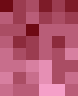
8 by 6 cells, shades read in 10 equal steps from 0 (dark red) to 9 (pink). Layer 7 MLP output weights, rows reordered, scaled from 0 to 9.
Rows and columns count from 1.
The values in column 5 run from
2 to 9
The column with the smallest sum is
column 2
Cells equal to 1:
2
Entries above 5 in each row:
0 0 0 0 2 4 4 3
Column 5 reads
3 4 5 2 4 4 4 9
